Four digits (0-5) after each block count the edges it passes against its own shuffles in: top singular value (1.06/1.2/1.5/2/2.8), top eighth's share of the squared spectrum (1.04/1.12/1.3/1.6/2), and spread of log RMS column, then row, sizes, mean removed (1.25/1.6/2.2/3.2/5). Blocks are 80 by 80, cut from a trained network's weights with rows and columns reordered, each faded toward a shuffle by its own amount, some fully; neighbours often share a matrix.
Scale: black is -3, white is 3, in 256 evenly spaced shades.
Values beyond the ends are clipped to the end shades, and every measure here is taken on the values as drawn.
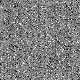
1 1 0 1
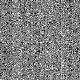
2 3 0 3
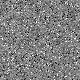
0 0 0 0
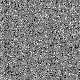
1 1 0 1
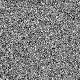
0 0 0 0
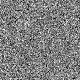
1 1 0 0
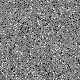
0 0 0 0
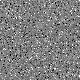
0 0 0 0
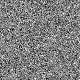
2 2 0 0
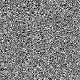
3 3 1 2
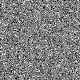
0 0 0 0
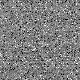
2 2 1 0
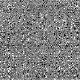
2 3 3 1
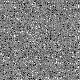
1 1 1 0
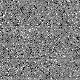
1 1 1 0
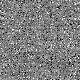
1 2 1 0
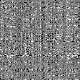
3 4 1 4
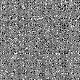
3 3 0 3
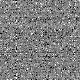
2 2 2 0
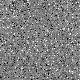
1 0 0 0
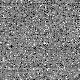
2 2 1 0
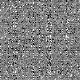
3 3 3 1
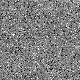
0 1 0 0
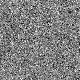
1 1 0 0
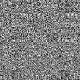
3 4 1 2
